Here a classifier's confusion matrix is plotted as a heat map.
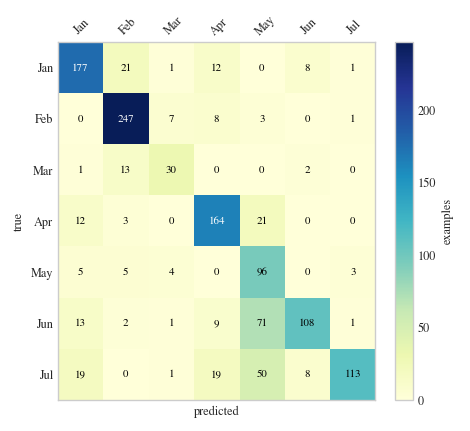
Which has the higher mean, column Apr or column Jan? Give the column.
Jan
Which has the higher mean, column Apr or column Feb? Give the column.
Feb
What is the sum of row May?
113
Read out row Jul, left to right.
19 0 1 19 50 8 113
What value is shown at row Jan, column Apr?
12
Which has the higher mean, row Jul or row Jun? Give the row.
Jul
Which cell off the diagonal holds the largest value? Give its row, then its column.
Jun, May
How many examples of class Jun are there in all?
205
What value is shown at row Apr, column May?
21
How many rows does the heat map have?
7
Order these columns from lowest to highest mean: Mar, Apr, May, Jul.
Mar, Jul, Apr, May
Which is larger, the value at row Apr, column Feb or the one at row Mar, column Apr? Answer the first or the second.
the first
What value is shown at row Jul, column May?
50
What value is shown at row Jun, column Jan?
13
